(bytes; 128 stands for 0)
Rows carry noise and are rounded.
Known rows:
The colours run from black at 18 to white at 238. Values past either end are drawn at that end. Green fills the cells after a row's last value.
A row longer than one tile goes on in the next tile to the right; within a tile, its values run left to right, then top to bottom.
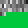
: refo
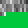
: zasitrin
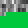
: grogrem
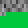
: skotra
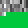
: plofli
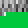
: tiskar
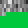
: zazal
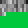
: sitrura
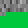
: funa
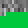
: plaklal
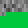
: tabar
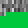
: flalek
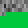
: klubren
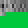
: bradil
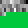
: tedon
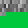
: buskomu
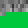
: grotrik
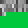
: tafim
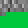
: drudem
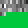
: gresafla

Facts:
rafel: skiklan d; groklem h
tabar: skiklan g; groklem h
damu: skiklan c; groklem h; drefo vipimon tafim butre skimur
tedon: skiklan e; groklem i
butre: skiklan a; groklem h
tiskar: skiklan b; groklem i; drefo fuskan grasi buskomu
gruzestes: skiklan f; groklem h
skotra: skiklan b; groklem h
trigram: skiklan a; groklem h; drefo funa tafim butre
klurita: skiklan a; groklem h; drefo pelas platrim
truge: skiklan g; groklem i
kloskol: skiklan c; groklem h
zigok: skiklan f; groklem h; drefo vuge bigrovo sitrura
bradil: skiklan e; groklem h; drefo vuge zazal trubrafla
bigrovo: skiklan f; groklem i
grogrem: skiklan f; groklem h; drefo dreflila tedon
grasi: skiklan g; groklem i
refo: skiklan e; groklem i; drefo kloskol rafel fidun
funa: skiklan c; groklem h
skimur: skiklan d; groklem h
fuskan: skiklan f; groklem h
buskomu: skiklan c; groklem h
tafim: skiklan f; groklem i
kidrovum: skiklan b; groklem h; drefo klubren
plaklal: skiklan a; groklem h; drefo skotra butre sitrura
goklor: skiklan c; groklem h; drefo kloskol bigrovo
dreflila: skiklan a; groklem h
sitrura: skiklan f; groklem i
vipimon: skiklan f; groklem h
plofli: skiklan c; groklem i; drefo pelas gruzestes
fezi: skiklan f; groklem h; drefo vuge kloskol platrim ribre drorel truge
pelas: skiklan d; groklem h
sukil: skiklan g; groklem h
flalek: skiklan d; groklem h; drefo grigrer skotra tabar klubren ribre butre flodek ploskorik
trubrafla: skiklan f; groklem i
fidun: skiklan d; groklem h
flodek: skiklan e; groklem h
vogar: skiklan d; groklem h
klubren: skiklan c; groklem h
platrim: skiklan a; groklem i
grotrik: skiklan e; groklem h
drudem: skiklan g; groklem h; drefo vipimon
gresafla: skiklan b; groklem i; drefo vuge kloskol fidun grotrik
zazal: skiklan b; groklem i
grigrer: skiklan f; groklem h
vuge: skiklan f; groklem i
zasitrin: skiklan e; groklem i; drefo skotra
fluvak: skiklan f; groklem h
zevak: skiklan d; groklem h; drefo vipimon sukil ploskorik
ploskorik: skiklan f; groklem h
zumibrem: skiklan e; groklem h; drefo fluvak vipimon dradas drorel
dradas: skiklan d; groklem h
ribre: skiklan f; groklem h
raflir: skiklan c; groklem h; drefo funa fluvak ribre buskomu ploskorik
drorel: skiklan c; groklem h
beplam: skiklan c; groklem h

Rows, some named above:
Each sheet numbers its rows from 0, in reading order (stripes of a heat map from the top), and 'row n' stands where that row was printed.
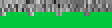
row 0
grasi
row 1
sitrura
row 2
zigok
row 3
zumibrem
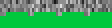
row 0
skimur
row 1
vuge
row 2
platrim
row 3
damu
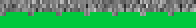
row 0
ribre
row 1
zevak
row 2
zevak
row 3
goklor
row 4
kloskol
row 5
fuskan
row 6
kloskol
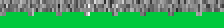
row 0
buskomu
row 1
trigram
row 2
fezi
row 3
plofli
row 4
truge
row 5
fluvak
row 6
vipimon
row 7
klurita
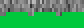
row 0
sukil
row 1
raflir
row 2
drorel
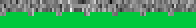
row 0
butre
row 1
trigram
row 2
dreflila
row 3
bigrovo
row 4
ploskorik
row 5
kidrovum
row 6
buskomu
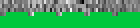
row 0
zevak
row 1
tiskar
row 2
tedon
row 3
flalek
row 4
dradas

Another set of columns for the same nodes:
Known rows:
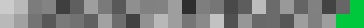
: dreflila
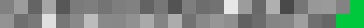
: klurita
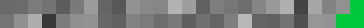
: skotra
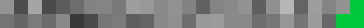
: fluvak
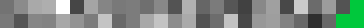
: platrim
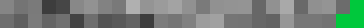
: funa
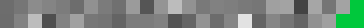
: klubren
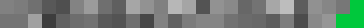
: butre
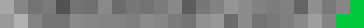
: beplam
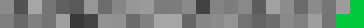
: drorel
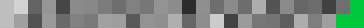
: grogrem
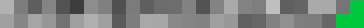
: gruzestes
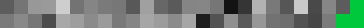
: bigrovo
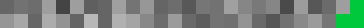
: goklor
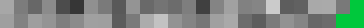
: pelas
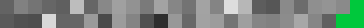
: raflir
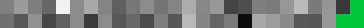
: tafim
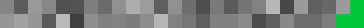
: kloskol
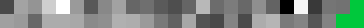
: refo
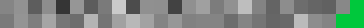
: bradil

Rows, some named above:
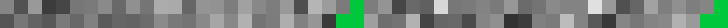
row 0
buskomu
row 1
damu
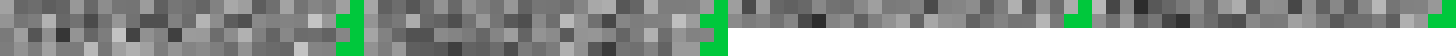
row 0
drudem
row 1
drudem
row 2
dradas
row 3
vipimon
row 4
bradil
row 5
skimur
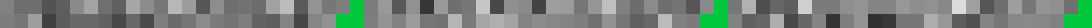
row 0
butre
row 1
bradil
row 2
trigram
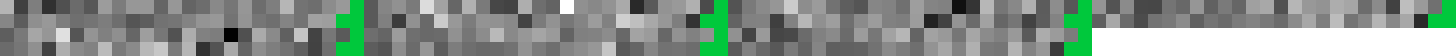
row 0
sukil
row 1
tiskar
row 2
sitrura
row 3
fuskan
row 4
vuge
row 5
ribre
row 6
buskomu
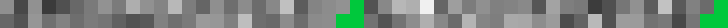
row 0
ploskorik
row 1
truge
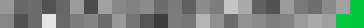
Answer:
zevak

